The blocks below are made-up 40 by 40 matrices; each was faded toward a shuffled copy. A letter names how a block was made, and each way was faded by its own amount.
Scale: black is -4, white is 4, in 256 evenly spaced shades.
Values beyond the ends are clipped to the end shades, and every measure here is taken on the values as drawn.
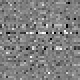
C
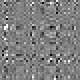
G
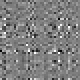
G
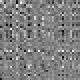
G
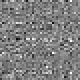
C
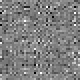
C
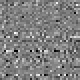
C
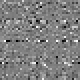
C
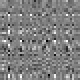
G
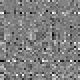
C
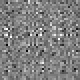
C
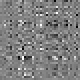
G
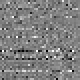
C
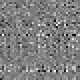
C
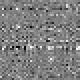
C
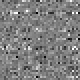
C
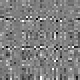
G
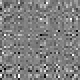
G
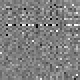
C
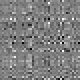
G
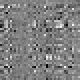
G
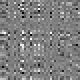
G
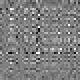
G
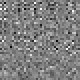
C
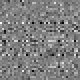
C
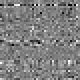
C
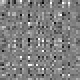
G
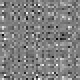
G
